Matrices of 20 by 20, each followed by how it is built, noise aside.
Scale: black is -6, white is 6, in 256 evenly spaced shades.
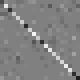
diagonal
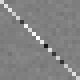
diagonal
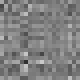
low rank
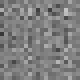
low rank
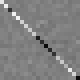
diagonal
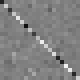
diagonal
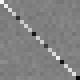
diagonal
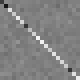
diagonal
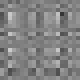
low rank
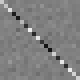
diagonal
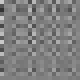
low rank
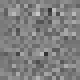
low rank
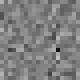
low rank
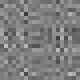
low rank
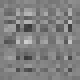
low rank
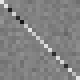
diagonal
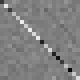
diagonal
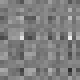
low rank
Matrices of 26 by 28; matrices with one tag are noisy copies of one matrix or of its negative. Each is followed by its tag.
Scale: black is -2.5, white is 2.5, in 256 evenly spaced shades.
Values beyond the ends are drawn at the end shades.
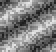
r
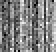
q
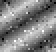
r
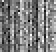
q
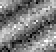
r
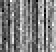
q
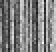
q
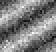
r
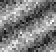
r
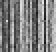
q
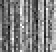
q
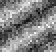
r
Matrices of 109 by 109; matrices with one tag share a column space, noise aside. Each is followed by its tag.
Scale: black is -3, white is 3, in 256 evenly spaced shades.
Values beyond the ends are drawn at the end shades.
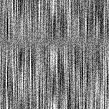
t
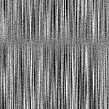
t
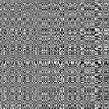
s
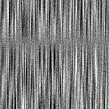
t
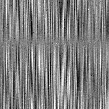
t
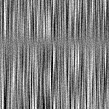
t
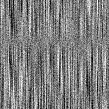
t
